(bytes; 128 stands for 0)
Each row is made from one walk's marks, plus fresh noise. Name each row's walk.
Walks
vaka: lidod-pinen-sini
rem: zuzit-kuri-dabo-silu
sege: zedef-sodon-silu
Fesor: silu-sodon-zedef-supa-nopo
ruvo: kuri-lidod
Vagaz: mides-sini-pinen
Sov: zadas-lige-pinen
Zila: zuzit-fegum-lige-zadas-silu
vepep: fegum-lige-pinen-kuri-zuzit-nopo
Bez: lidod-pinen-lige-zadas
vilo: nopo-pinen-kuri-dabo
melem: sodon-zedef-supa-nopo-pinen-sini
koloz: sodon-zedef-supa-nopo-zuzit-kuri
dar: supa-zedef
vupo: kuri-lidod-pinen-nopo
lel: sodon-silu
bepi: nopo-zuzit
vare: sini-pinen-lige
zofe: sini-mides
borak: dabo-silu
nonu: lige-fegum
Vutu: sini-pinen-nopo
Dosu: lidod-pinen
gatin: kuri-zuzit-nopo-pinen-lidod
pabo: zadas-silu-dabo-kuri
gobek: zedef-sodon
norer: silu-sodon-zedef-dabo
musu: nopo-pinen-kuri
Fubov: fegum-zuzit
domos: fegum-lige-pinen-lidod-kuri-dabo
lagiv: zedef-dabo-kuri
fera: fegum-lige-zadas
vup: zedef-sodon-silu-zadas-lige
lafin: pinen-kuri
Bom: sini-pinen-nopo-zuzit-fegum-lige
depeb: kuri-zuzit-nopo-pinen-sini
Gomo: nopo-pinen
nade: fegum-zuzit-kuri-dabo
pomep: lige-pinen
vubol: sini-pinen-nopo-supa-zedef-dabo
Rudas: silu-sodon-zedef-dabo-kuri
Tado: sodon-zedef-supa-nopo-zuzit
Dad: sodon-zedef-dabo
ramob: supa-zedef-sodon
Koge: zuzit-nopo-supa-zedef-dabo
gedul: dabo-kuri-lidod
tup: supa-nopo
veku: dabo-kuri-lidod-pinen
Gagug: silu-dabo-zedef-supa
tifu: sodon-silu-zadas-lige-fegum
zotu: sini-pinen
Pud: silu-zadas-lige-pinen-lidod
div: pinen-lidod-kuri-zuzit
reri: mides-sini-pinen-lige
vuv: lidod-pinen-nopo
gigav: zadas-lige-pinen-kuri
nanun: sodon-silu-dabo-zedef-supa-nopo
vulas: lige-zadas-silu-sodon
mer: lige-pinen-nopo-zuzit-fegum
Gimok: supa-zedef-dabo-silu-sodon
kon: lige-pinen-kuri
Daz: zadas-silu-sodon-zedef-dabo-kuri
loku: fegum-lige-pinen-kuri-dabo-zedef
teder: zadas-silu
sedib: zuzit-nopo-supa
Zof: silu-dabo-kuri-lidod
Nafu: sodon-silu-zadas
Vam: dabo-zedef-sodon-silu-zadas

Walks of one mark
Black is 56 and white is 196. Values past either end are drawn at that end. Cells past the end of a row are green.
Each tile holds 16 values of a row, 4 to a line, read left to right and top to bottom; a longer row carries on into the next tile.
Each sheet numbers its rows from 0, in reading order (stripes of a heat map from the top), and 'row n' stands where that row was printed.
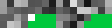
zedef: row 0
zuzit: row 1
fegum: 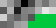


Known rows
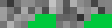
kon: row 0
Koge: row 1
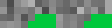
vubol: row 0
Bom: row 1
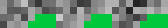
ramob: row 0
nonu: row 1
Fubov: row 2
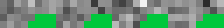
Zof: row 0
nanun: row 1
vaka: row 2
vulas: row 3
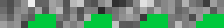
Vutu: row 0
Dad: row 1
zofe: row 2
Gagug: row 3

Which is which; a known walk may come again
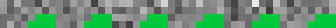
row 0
Gagug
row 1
pabo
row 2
lel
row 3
Zof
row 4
musu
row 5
loku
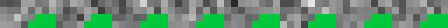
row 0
vare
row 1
Tado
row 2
depeb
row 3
gigav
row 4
div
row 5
vaka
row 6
Daz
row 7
vubol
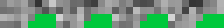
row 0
vulas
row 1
fera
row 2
Zila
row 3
nonu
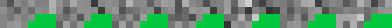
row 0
domos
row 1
nanun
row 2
Rudas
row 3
Koge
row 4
gobek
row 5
melem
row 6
Bez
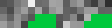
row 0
Vutu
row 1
dar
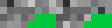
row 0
veku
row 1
lagiv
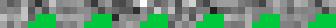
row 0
Sov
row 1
vup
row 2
ruvo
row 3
Dad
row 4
tifu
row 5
Vam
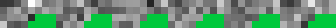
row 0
zofe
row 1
ramob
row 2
Nafu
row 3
kon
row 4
nade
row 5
zotu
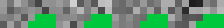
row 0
Gimok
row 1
borak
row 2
Bom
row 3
Fubov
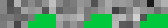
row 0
rem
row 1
Pud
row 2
teder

